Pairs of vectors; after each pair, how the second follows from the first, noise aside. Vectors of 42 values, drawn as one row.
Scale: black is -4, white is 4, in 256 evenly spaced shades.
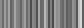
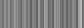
shrunk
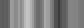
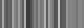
sign-scrambled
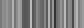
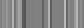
partly zeroed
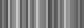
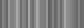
shrunk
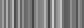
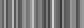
sign-scrambled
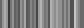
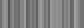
shrunk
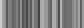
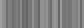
shrunk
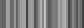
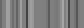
partly zeroed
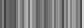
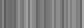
shrunk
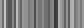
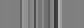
partly zeroed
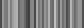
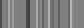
partly zeroed
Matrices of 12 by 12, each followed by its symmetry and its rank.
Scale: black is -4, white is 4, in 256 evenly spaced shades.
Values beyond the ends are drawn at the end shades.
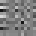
neither, rank two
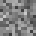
neither, full rank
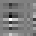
neither, rank one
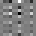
neither, rank one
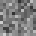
neither, full rank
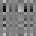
neither, rank one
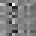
neither, rank two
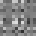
neither, rank two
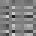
neither, rank one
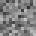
neither, full rank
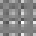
symmetric, rank one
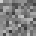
neither, full rank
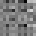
neither, rank two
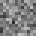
neither, full rank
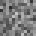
neither, full rank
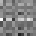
neither, rank two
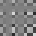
symmetric, rank one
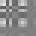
symmetric, rank one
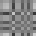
symmetric, rank one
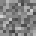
neither, full rank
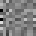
neither, rank two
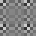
symmetric, rank one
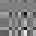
neither, rank one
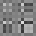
symmetric, rank one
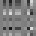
neither, rank one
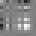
symmetric, rank one
